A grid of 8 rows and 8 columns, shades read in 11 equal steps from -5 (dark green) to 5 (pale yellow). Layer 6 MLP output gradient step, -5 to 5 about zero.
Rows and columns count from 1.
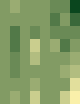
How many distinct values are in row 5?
4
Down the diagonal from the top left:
0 0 0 3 0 0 0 5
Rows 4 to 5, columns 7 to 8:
-2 0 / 0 1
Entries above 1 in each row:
0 0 0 1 1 1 1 3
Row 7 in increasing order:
0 0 0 0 0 0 1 4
